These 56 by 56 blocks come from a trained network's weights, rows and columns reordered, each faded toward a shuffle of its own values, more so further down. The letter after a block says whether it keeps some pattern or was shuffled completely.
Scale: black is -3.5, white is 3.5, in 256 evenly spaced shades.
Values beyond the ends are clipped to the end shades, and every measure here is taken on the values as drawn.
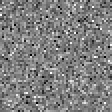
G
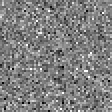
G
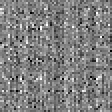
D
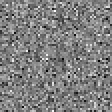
D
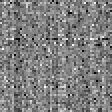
D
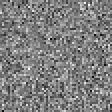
G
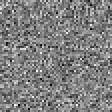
D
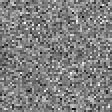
D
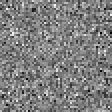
D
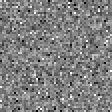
G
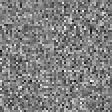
D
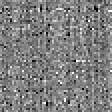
D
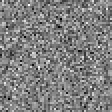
G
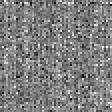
D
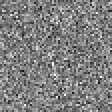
G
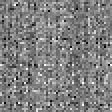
D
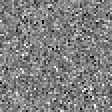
G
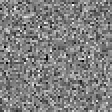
D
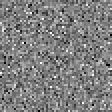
G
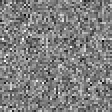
D
